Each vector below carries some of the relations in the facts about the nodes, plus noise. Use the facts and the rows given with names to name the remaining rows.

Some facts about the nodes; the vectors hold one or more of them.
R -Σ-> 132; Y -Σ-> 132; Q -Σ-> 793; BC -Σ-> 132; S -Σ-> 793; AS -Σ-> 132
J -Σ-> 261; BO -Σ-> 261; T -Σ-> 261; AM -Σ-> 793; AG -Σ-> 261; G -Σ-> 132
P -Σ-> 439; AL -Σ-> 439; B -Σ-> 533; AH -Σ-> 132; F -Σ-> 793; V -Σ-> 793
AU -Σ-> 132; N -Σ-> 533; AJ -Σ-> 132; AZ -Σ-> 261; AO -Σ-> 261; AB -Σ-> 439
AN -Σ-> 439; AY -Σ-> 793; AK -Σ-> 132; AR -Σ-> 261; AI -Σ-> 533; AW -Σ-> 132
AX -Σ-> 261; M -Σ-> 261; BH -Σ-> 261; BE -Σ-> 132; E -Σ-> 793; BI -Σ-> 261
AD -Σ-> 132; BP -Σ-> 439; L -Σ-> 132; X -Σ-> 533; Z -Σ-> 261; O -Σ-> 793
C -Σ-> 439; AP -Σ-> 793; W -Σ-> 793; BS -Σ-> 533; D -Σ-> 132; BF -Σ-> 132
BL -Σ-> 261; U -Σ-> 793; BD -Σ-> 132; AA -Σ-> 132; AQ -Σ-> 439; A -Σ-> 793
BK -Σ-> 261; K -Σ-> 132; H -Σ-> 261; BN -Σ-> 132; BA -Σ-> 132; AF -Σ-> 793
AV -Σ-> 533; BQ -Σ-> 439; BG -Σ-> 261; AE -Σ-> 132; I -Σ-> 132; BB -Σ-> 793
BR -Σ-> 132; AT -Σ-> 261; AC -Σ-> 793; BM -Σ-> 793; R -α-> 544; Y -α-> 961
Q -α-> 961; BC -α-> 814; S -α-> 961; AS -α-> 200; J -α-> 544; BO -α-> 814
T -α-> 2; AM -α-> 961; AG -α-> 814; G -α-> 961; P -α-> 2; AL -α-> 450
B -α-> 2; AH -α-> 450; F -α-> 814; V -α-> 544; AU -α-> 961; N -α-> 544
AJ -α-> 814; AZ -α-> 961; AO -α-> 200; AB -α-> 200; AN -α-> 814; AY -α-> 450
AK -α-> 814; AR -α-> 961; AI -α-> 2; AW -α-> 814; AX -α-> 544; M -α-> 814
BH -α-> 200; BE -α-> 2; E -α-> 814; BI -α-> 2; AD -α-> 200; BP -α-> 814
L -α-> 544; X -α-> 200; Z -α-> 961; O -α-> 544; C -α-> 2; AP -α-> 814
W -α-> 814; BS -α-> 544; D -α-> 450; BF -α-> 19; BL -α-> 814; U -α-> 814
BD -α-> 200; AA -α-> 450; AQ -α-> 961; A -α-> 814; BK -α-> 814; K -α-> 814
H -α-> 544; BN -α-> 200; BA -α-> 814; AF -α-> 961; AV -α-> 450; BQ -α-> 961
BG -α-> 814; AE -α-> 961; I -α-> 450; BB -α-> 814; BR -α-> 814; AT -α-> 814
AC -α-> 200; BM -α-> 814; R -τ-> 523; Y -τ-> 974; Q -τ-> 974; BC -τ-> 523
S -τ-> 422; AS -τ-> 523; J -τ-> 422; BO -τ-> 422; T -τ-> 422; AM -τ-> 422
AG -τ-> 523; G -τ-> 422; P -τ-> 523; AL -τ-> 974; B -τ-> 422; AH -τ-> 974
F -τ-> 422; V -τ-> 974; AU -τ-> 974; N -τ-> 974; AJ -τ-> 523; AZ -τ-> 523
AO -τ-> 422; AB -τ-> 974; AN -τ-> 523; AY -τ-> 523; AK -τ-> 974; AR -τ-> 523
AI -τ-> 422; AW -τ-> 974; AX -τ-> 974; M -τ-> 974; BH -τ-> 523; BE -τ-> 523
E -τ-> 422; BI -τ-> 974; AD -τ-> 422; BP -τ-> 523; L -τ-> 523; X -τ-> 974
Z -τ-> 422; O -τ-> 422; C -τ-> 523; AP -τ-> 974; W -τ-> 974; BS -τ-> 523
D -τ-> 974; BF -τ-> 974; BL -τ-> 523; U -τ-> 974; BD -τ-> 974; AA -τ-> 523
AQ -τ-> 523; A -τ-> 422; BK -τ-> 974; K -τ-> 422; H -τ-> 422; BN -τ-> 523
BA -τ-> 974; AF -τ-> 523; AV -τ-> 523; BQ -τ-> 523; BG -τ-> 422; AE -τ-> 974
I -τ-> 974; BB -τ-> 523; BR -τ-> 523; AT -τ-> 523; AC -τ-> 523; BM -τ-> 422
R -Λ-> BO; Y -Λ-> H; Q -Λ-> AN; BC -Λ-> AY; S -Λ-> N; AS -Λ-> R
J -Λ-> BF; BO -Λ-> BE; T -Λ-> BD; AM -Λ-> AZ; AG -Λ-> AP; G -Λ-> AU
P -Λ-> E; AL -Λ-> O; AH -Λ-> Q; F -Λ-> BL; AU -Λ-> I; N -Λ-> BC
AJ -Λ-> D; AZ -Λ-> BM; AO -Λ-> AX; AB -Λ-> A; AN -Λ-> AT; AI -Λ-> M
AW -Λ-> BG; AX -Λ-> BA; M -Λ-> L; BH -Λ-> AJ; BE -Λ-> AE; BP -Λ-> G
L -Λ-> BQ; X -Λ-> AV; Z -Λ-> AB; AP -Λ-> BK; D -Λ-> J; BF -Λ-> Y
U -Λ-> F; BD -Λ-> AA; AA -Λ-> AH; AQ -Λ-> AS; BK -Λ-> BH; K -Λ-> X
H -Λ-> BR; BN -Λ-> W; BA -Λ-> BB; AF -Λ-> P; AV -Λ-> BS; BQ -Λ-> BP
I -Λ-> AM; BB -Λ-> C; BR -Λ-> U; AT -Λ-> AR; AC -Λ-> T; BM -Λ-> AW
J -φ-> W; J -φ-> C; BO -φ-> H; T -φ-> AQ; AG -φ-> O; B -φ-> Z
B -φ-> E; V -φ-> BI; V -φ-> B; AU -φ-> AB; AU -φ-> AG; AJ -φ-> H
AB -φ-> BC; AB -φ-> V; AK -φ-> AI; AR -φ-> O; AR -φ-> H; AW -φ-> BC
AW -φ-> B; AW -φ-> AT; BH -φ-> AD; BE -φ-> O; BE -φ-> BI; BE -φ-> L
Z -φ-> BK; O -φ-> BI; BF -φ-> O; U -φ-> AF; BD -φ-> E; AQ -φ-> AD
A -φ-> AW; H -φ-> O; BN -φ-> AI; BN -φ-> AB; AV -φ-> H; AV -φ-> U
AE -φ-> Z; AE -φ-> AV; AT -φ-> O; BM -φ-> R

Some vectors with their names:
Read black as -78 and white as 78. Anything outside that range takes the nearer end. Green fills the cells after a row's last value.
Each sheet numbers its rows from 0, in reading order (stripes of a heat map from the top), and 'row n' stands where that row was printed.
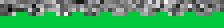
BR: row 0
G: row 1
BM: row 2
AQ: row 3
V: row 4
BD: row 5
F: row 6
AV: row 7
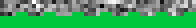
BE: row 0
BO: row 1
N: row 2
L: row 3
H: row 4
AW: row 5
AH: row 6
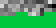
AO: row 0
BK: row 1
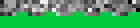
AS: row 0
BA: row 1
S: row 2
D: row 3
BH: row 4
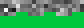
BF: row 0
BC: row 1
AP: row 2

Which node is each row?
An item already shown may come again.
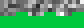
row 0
P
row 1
F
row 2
Q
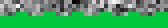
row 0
T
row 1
BI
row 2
AZ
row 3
BD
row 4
H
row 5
AQ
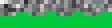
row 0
H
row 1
K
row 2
AG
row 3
AO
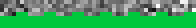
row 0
AJ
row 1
V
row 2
AC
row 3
AG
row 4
AD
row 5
Y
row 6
BA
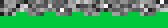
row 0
R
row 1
AF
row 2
D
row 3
U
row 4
AY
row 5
J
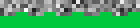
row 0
AX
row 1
AI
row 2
J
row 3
AE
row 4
AA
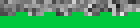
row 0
BN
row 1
B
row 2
AK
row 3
AN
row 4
AM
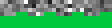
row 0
M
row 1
I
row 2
BB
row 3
BL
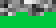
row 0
AU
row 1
H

